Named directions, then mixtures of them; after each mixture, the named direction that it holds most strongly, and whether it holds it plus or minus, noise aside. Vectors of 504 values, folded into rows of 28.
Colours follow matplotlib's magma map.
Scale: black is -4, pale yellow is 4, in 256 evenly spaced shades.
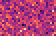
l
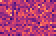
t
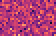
l, minus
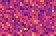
l, plus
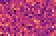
l, plus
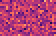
t, minus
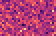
l, plus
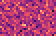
l, minus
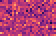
t, minus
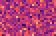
l, plus
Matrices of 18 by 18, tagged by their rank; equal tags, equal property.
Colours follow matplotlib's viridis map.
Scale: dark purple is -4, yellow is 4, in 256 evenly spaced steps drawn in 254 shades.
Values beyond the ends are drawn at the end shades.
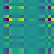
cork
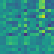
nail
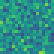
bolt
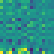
nail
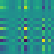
cork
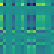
cork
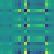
cork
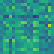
nail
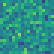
bolt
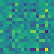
nail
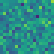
bolt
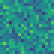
bolt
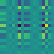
cork
